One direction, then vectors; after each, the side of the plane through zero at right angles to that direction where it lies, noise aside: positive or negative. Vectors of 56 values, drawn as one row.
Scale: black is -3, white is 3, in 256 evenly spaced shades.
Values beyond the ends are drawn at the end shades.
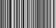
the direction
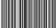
negative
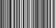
positive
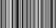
negative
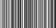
negative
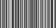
negative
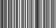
positive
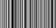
negative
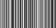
negative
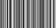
positive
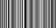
negative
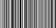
negative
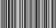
negative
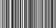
negative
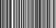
positive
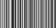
negative
